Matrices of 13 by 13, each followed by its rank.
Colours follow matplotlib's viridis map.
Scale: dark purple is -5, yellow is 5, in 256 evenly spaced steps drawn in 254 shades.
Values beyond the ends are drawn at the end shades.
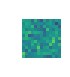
full rank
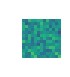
full rank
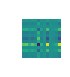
one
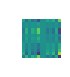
one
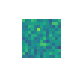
full rank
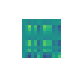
one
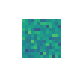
full rank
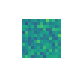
full rank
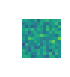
full rank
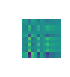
one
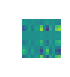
one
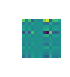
one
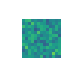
full rank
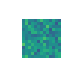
full rank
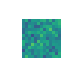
full rank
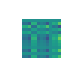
one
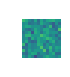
full rank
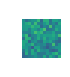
full rank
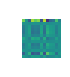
one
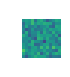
full rank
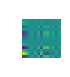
one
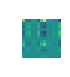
one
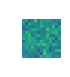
full rank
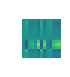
one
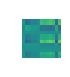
one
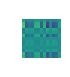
one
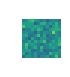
full rank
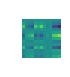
one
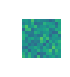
full rank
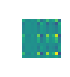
one
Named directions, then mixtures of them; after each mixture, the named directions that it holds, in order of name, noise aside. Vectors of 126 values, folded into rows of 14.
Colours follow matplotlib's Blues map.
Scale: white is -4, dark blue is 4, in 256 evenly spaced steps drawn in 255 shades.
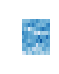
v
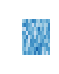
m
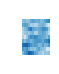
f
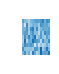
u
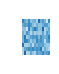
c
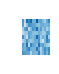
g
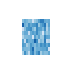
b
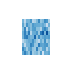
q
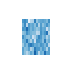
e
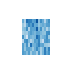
g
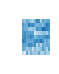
v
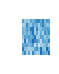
u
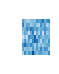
b, f, u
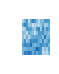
f, m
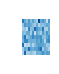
c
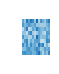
g, m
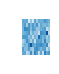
e, q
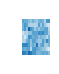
f, v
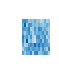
e, u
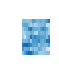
f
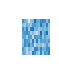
e, u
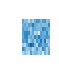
e, q, v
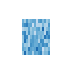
c, m, q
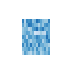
c, g, v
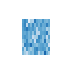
e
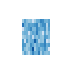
b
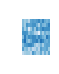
u, v
